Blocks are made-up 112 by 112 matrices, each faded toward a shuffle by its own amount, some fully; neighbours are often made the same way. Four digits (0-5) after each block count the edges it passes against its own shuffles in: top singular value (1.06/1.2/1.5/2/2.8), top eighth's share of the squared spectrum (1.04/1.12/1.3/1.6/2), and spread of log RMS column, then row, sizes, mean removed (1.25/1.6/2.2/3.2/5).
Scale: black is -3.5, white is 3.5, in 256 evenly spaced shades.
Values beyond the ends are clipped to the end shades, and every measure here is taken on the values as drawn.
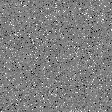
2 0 0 0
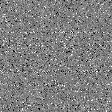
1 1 0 2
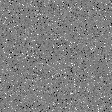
0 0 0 0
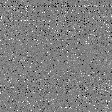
2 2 1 2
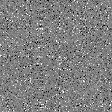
4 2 1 1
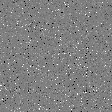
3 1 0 0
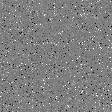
2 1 0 0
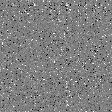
3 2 0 1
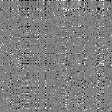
5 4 3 3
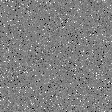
2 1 0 0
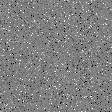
2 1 0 0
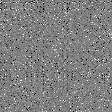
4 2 1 1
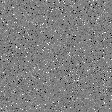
1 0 0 0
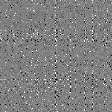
4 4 3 2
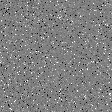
0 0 0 0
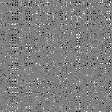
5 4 3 3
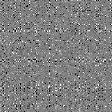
4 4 3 3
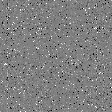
3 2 1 1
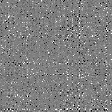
4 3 2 2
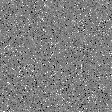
3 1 0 0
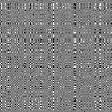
5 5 4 4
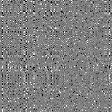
5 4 3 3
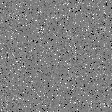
2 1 0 0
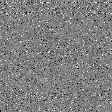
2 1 0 2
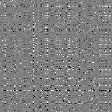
5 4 3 3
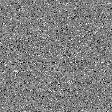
1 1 0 2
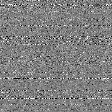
2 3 0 4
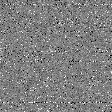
2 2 0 2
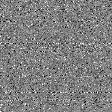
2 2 0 3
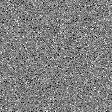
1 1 0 2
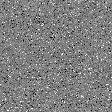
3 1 0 0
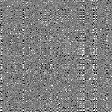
5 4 3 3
